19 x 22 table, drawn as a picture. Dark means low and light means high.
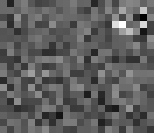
Odd rows or columns: none. Mirror symmetry: none. Ninth with the highest average: top right. Roughest part: top right. Odd patch: rougher, in the top right.
